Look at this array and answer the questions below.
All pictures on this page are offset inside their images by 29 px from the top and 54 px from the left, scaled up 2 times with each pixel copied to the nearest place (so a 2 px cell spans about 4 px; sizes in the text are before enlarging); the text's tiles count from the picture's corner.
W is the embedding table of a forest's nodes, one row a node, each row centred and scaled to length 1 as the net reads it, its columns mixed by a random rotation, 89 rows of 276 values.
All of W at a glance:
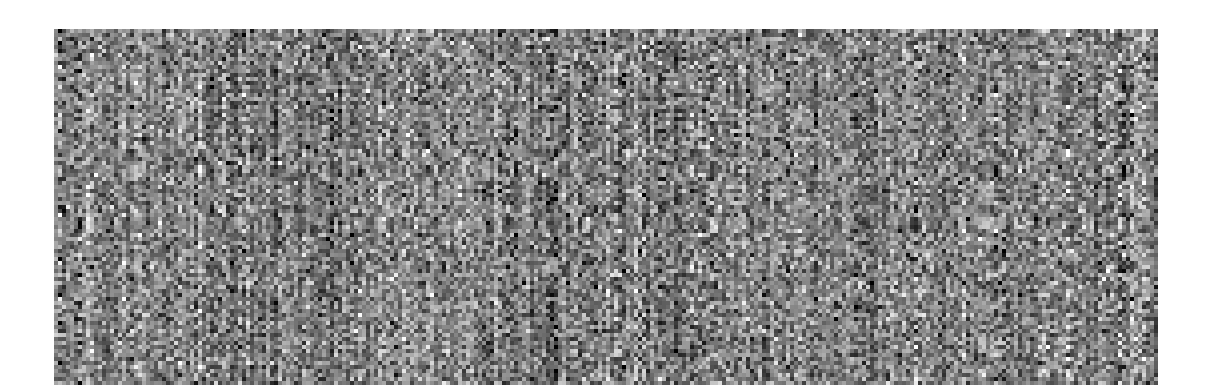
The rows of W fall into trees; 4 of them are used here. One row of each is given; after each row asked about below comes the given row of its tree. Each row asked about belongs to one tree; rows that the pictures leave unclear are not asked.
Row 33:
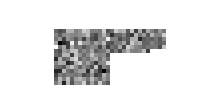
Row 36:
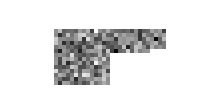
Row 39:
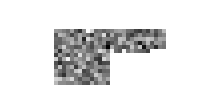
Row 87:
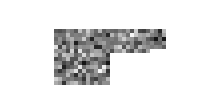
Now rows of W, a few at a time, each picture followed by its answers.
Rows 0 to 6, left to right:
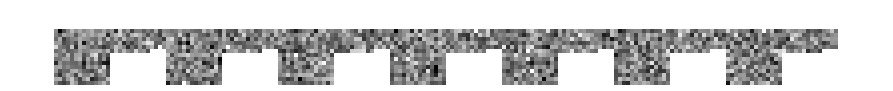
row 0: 87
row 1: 87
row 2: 36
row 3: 33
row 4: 87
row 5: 33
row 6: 39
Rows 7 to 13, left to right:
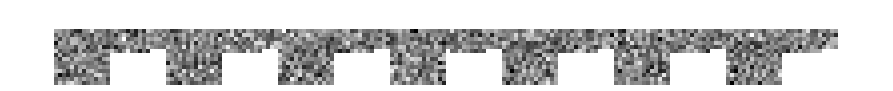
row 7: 39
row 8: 87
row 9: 36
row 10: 39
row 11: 36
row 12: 33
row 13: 36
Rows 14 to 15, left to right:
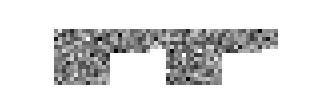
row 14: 36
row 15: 36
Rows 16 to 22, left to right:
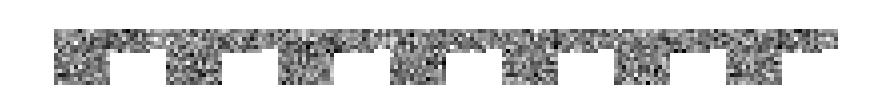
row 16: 39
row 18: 36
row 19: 87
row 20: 39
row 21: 36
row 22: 39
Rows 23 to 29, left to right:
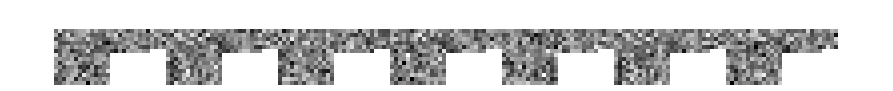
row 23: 36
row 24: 36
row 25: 33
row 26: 36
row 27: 39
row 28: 36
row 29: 36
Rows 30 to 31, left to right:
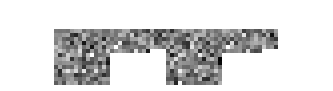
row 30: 87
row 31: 87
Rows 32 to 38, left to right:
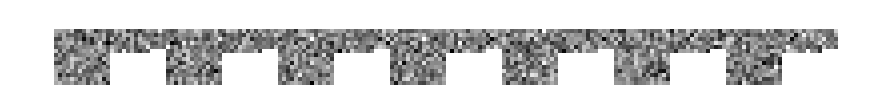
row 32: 39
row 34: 36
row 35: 36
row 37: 33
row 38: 87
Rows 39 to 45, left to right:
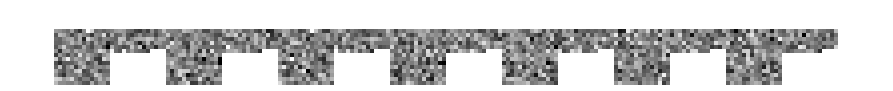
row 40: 87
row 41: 39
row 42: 87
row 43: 39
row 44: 33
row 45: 33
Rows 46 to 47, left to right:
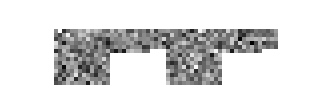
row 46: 36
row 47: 39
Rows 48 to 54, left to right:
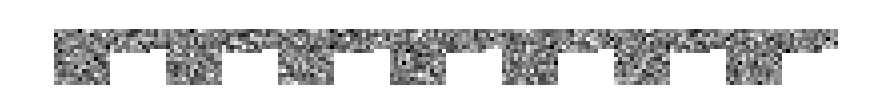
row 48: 39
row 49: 39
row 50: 39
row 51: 36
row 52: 87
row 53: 39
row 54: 36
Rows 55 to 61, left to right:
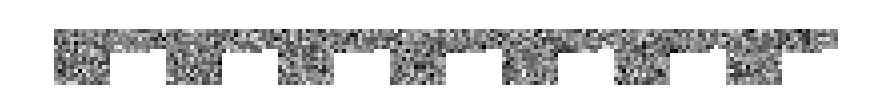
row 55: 87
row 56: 87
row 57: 33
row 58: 36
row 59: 36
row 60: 36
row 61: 39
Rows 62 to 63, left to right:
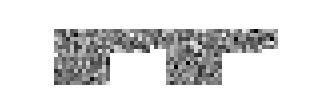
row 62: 87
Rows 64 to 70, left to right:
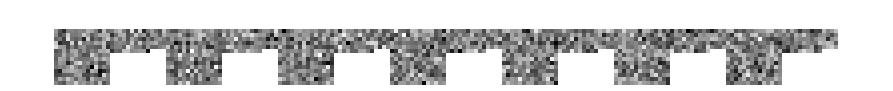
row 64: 33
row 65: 87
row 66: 87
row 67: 36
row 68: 39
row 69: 39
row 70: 36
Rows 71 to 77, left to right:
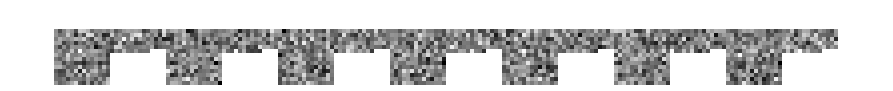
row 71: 87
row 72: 39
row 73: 33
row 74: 87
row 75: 33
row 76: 39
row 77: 87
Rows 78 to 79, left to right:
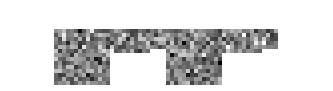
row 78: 39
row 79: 87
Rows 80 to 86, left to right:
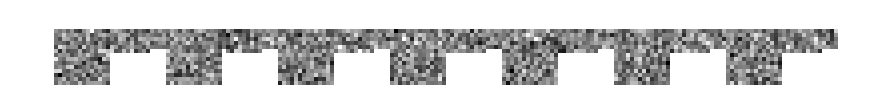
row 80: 39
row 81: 39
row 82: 87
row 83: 33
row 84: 36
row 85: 87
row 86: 87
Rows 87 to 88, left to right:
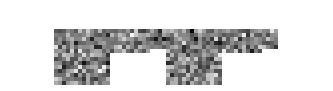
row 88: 39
